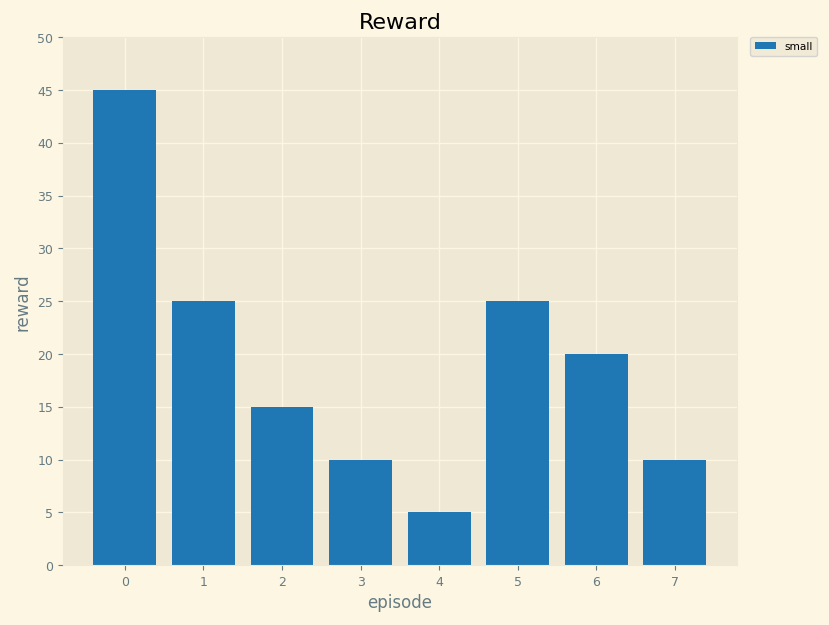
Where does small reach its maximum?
0
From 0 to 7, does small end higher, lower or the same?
lower
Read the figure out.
Title: Reward
x-axis: episode, ticks 0 1 2 3 4 5 6 7
y-axis: reward, ticks 0 5 10 15 20 25 30 35 40 45 50
Legend: small
Values:
small: 45 25 15 10 5 25 20 10
